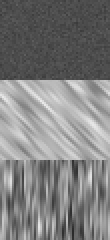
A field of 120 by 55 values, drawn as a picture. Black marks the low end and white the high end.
It is made of 3 by 1 panels. Panel 1,1: low, fine-grained, faint in contrast. Panel 2,1: high, slanting down to the right. Panel 3,1: middling, streaked downward, strong in contrast.
